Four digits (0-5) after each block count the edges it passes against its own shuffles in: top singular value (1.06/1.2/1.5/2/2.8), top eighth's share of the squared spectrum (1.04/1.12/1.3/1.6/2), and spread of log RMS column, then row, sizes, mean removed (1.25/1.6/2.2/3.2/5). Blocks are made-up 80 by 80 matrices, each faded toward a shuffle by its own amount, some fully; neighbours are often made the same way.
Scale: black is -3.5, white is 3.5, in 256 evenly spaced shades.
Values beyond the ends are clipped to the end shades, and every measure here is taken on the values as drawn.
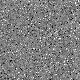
0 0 0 0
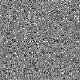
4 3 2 2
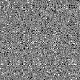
4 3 1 2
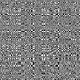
5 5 3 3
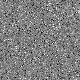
0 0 0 0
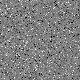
0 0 0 0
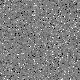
1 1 1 0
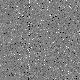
2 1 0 0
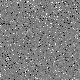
0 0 0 0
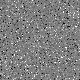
0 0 0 0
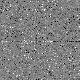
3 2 0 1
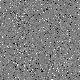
2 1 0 0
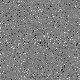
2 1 0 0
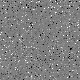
2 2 0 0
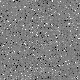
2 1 0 0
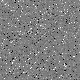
0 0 0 0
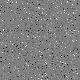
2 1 0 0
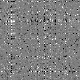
4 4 2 2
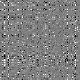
4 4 3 3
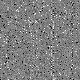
3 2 1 0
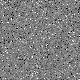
1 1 0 0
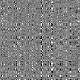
5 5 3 3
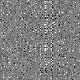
4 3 2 1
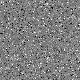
2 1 0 0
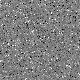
0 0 0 0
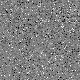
2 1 0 0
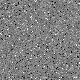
2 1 0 0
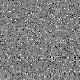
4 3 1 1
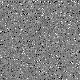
3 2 0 1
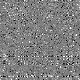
4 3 1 2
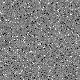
2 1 0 1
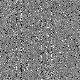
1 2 2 0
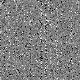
1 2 2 0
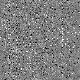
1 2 2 0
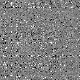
2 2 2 3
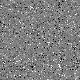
1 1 1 1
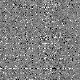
2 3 2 3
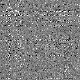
2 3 3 3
